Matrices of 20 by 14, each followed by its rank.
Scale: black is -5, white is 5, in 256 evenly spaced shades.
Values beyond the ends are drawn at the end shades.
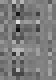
two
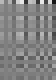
one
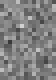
full rank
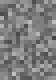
full rank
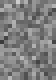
full rank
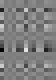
one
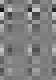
one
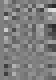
two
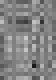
two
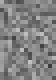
full rank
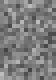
full rank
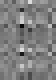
two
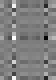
one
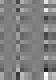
one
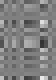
one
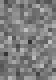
full rank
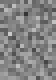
full rank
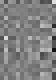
two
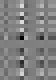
one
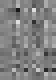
two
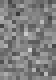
full rank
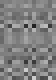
two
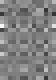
two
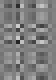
one
